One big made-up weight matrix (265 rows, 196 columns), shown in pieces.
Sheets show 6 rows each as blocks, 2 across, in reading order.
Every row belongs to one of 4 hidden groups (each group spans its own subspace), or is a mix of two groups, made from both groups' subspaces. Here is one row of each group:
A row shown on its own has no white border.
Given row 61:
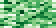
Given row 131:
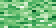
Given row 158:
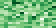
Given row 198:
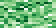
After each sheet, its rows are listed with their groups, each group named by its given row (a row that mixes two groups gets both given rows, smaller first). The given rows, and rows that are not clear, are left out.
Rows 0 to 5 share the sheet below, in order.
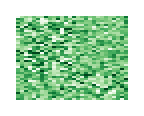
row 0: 198
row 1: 61
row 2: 198
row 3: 131 and 198
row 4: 198
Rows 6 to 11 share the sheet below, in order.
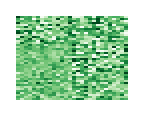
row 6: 61
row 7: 61 and 131
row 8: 198
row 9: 61
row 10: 61
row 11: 61
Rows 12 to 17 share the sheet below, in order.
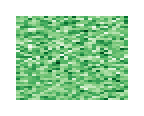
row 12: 131
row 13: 61
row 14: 158
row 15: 131
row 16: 61
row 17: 158
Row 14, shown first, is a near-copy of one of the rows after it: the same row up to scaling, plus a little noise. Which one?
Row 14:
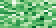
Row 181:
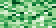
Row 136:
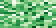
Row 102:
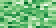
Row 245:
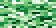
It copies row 136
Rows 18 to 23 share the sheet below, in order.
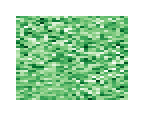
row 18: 198
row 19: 198
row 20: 61
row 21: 158
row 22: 61
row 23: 198
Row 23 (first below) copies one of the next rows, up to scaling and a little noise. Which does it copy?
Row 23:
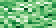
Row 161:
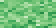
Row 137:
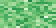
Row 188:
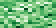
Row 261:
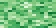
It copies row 188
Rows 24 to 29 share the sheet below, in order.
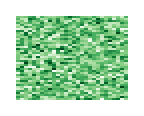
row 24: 158
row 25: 198
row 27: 198
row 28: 61
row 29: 198
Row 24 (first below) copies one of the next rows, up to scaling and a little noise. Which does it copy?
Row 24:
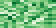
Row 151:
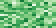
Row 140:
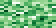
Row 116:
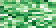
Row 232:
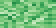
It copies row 232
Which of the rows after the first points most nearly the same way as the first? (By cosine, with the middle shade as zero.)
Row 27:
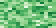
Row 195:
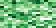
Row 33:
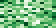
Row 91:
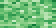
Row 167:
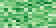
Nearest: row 33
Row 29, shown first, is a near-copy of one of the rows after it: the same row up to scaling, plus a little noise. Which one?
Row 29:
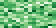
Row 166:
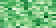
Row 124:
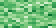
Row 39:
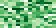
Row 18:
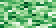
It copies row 124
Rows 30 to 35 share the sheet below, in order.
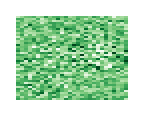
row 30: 198
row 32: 61 and 158
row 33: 61
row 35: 158 and 198
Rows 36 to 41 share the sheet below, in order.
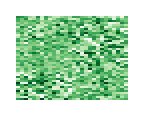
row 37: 198
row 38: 198
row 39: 198
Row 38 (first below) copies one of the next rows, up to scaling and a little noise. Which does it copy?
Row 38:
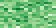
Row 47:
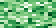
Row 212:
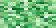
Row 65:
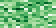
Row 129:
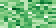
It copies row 65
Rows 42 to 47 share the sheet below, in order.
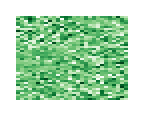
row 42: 158
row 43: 158
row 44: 158
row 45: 131 and 158
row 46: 61
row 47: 198
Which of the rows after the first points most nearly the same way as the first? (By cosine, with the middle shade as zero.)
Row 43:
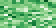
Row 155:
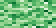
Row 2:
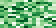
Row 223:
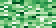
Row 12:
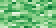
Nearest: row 155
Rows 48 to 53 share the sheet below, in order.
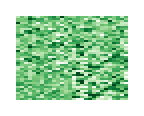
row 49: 131
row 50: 158
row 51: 61
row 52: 158
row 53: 61
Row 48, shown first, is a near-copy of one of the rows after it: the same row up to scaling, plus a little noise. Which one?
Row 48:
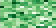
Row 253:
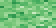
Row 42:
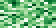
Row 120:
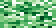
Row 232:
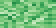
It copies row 253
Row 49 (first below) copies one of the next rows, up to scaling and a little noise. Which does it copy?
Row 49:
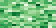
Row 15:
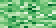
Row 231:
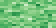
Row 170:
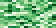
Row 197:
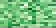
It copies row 231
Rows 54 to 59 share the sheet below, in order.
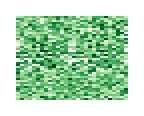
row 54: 198
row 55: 131
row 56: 61
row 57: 61
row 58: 61 and 131
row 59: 131 and 158
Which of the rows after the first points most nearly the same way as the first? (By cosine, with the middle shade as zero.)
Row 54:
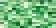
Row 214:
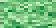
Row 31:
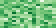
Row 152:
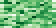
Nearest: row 214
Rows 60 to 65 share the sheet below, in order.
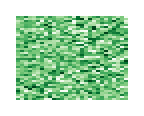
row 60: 131
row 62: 61 and 158
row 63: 131
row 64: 158
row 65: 198
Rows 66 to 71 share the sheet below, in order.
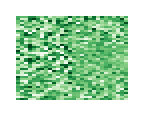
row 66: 158
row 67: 158
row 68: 158
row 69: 61
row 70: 61
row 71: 131
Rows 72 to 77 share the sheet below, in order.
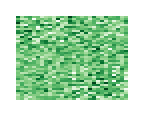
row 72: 61
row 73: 61 and 158
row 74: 158
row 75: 131
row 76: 131
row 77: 61
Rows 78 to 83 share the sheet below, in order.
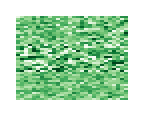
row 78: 61
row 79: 131
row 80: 131
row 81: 158
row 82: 61 and 131
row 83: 198
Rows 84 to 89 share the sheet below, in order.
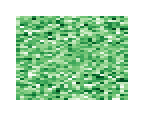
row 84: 61 and 158
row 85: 198
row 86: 61
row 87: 131
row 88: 158
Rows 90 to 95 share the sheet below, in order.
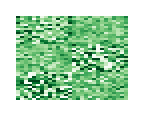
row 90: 61
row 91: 61 and 131
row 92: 61 and 158
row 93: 61 and 198
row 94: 158 and 198
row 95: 131 and 198
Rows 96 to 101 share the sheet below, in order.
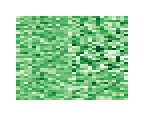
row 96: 61
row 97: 198
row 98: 61
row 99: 198
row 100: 61
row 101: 61
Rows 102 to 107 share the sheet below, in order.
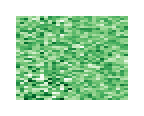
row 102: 158
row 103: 131
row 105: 61
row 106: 131 and 198
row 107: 198
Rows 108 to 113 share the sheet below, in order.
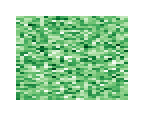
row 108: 198
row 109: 158
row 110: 198
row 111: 158
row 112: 131
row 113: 61 and 198
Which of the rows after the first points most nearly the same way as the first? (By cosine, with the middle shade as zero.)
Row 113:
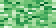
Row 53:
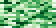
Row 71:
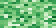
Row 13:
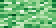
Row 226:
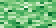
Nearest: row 53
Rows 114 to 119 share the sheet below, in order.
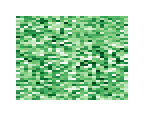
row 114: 198
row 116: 158
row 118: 61
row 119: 61
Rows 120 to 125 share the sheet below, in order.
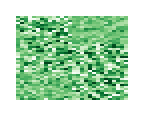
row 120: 158
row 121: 131
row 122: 131 and 158
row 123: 198
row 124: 198
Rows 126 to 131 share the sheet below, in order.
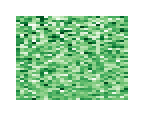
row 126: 198
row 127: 198
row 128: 61
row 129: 198
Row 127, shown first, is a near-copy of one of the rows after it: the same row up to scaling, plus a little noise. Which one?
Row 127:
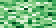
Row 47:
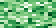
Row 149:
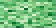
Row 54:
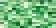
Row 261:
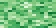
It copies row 149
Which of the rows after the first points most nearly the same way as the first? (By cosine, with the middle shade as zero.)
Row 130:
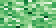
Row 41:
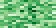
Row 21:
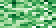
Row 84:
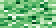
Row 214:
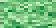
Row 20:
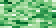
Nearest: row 214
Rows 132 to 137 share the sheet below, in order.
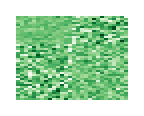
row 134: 61 and 131
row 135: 131 and 158
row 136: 158
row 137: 198
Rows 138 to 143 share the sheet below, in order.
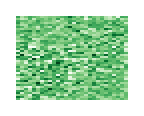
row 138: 61
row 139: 158
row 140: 158
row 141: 61
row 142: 61
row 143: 61
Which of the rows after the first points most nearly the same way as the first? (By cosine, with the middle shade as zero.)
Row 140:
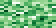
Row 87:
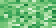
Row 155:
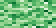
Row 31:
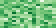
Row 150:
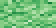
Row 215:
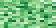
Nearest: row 155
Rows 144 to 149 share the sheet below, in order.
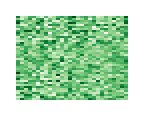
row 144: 61 and 131
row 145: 61
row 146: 158 and 198
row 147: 61
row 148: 61
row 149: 198
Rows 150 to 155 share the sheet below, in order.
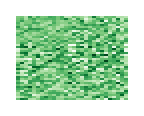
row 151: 158
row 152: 61
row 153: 61
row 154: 61
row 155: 158
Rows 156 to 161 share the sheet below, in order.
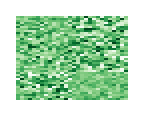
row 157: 131
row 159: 198
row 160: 158
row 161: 198
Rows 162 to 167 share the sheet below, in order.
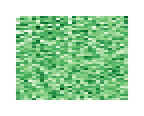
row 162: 61
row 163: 61
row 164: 61
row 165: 131
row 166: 198
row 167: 198
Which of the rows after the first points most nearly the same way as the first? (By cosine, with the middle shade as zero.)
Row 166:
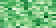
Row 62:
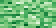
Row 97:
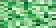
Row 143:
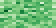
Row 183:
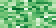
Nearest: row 97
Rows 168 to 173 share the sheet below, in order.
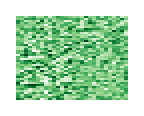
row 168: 131
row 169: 131
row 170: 131
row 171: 158
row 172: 131
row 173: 61
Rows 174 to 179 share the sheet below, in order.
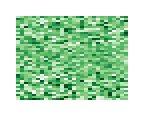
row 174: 198
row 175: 131
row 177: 61
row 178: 198
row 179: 61 and 198
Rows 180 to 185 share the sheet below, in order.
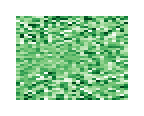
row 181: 158
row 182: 61
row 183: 198
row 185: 158 and 198
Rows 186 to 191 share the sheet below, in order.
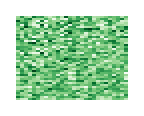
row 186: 131 and 198
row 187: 131
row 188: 198
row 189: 61
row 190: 61
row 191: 61
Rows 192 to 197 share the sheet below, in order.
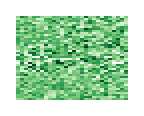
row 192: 131
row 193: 131
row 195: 158
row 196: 61 and 158
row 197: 131
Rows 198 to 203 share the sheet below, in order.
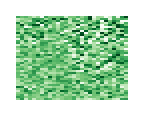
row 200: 61
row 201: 61 and 158
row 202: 158
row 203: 198
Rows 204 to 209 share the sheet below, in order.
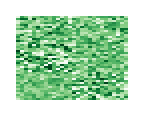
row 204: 61
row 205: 198
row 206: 158
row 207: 61
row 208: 198
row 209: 61
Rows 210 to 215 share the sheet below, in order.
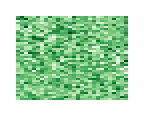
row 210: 61
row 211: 61
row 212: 198
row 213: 131
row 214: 198
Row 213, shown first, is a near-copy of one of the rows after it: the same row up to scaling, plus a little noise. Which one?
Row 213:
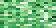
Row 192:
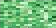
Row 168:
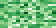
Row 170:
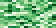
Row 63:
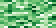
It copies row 192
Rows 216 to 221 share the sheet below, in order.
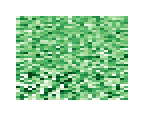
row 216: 61
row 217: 198
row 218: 61
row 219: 131
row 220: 158
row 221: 198
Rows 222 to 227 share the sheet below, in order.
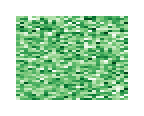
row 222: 158
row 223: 158
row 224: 158
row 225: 158
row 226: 198
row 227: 131
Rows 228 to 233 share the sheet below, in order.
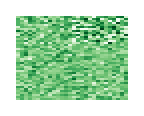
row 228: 158
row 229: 131 and 158
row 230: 61 and 131
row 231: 131
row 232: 158
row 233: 61
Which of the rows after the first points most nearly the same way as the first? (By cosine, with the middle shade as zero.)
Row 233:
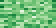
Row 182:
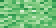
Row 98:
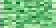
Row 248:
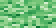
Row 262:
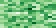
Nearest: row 182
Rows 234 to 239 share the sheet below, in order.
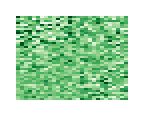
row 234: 61
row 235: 198
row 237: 158
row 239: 131
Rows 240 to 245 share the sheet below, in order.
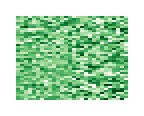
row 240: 131
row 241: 198
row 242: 61
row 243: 61
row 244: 131
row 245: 158
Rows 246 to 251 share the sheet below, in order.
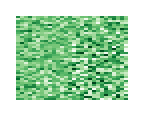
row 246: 61 and 131
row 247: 198
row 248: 158
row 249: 61
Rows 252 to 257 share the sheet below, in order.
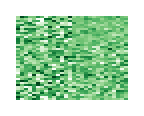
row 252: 131
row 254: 198
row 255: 131
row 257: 158
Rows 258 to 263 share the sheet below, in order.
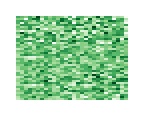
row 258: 158
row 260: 131
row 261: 198
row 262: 131
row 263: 131
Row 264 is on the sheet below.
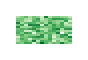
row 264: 198
